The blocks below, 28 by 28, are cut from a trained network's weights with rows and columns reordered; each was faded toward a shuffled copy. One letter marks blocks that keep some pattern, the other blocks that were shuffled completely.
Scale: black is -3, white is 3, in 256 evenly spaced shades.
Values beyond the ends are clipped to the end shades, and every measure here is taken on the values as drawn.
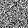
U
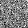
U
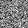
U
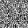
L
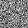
L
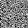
L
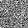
U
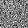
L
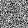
U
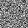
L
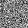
U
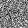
U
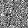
L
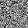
L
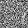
L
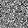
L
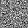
L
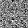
L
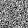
U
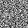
U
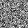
L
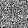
U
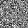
L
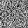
L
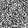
L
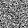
U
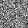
L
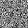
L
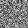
L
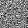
L
